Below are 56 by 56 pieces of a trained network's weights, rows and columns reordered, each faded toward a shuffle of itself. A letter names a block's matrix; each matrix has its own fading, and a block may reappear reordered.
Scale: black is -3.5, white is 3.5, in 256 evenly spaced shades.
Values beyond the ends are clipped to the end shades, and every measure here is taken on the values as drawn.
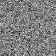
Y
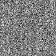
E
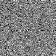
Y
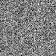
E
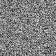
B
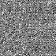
Y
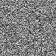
B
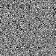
Y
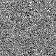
Y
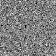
Y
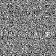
Y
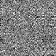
Y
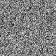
B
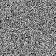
B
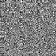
Y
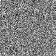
E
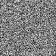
B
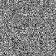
Y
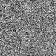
B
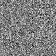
E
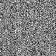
E
